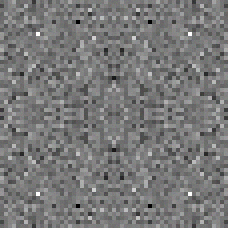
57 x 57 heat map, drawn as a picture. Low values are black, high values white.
Histogram: heavy tails on both sides. Mirror symmetry: left to right and top to bottom. Seam: none. Average level on the scale: 50%. Grain: fine.
